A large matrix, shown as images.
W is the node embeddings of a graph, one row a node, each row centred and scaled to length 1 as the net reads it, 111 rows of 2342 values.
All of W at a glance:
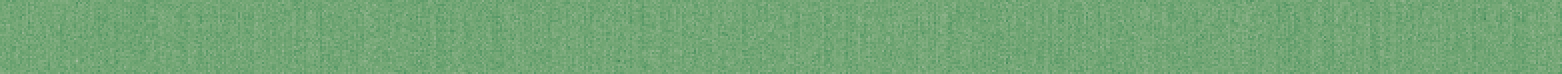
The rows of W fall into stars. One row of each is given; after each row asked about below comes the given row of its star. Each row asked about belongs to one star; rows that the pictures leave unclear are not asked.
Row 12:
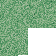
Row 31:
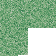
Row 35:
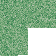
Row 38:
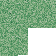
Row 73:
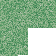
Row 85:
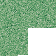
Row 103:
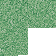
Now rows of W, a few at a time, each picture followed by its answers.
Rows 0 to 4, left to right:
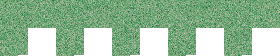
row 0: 103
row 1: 85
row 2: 103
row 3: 85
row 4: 35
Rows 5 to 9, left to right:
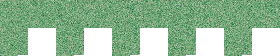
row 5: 73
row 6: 35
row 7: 103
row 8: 35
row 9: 85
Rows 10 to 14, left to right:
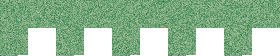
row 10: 73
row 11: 35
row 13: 103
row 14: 38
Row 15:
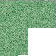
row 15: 85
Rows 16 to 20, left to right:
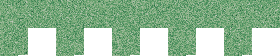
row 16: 103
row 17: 31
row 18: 38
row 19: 38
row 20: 85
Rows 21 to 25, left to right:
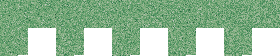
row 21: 12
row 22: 31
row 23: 73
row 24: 38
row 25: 38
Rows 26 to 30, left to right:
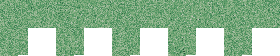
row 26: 85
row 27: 35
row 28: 31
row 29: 38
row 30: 85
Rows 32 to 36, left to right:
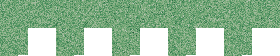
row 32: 12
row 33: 31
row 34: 38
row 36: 73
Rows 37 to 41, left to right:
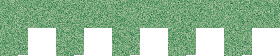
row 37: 35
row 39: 35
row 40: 103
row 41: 73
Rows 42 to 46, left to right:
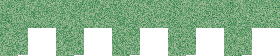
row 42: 31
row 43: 73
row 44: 35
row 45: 31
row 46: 35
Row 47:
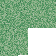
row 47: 31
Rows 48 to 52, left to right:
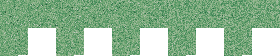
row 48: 12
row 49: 38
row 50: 73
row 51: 73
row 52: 73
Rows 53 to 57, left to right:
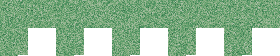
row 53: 35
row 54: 31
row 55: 73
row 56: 31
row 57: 31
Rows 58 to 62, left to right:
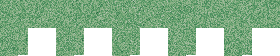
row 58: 12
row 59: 103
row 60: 35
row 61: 38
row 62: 12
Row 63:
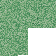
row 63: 85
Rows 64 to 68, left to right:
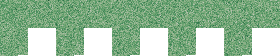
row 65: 31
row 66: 73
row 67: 31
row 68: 103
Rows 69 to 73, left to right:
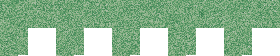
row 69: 12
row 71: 85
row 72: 103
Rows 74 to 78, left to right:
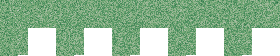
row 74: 35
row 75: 31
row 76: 31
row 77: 103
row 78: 103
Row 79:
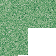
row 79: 85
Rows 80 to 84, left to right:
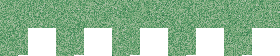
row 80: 103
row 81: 31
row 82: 73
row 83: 103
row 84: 35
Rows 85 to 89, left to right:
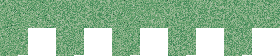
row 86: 73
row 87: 85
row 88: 103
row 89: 103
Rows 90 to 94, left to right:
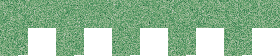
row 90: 31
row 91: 85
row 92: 73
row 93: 31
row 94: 31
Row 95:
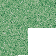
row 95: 12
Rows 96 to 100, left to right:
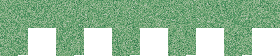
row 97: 103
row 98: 35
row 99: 38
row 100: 38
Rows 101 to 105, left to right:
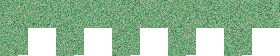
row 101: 12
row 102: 85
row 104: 73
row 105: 73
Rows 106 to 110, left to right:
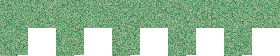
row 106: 35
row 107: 31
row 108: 103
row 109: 73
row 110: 73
